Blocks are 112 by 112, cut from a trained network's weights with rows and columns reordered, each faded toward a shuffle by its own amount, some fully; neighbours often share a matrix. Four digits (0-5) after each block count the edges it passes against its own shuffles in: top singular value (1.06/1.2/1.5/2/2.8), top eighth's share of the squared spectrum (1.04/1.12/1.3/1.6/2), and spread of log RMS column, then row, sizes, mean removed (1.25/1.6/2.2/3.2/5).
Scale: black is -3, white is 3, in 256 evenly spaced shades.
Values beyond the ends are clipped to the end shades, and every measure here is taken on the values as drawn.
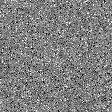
0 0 0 0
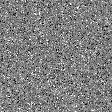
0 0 0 0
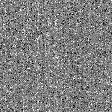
2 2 0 1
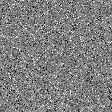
0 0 0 0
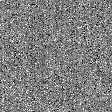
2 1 0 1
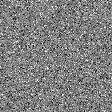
2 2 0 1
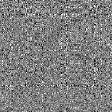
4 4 3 3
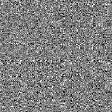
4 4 3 3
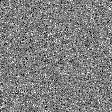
2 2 1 0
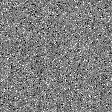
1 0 0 0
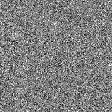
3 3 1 1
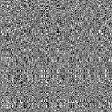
4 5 4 3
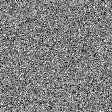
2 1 0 0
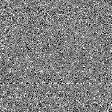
3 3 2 2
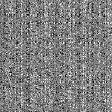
4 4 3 3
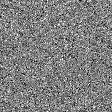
0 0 0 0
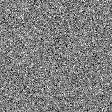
1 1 0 0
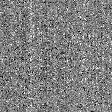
2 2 0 1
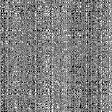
4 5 3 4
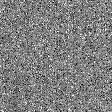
1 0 0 0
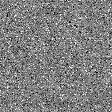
1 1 0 0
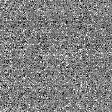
2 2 2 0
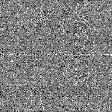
2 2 2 1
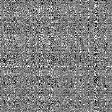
3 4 4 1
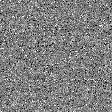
2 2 1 1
